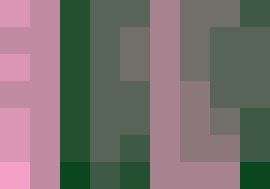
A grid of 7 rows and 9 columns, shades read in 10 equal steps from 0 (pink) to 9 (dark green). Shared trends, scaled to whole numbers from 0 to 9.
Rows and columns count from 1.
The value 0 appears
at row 7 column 1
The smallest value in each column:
0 2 8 6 5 3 3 3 6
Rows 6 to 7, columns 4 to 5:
6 7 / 7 8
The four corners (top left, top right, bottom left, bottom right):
1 7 0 9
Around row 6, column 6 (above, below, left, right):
3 3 7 4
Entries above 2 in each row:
7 7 7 7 7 7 7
